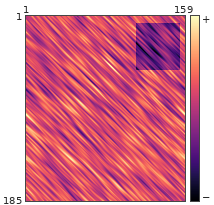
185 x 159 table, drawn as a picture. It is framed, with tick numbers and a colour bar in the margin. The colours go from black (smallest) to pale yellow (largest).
Grain: diagonal, down to the right. Ninth with the lowest average: top right. Average level on the scale: 60%. Odd patch: lower, in the top right.
